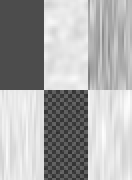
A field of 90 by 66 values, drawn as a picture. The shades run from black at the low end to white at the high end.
The table splits into 2 rows of 3 panels. Panel 1,1: low, flat. Panel 1,2: very high, blotchy, faint in contrast. Panel 1,3: high, streaked downward. Panel 2,1: very high, streaked downward, faint in contrast. Panel 2,2: low, checkered. Panel 2,3: very high, streaked downward, faint in contrast.
